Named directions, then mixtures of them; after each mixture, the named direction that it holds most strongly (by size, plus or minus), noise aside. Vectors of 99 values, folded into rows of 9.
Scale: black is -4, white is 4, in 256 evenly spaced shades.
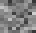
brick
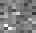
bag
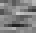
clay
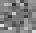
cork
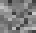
brick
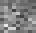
bag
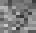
brick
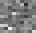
cork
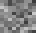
brick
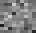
cork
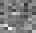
bag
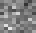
bag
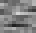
clay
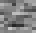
clay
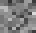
brick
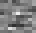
clay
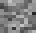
brick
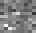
bag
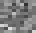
cork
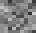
brick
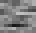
clay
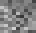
brick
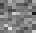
bag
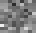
cork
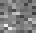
bag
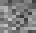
brick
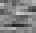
clay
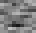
clay
